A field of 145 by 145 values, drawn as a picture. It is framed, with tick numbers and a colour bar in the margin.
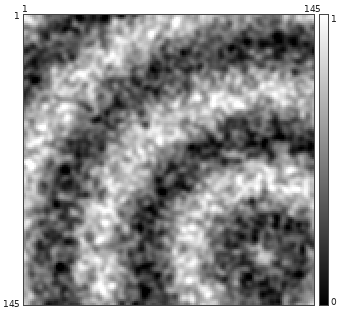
Slope: none. Seam: none. Odd rows or columns: none. Rings: centred on the bottom right. Lone odd cells: none.
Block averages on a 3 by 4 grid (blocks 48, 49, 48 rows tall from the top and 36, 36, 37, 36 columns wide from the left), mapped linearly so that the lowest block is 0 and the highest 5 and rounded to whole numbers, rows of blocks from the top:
3 4 4 3 | 4 5 3 4 | 3 3 5 0
